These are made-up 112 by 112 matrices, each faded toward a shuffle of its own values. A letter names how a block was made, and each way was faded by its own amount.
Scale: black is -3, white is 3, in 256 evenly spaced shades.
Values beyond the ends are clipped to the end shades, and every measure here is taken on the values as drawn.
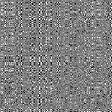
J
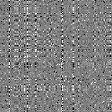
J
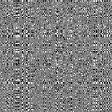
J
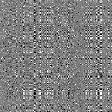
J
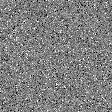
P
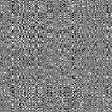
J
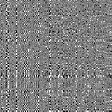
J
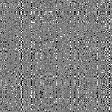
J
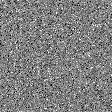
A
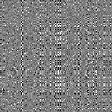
J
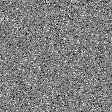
P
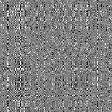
J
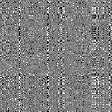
J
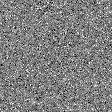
A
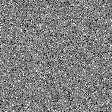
A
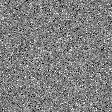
A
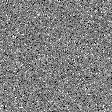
A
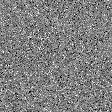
A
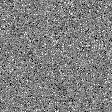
A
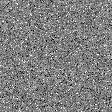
A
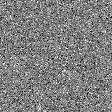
A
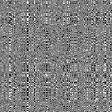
J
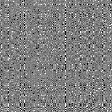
J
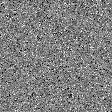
A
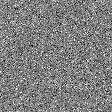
A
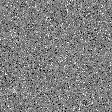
P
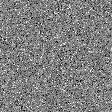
A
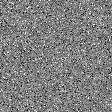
P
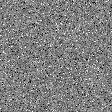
P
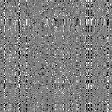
J
